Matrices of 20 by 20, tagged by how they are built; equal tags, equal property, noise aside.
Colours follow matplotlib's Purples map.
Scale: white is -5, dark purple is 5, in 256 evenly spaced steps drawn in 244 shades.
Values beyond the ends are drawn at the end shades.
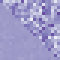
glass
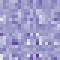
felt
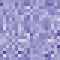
felt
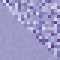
glass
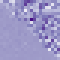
glass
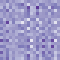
felt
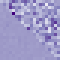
glass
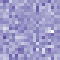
felt
